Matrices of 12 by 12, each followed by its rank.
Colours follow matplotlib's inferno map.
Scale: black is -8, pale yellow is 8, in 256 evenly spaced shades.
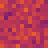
full rank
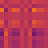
one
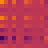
one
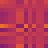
one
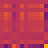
one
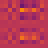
one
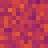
full rank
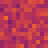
full rank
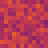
full rank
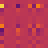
one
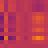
one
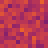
full rank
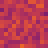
full rank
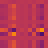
one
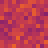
full rank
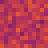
full rank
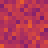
full rank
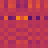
one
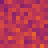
full rank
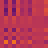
one
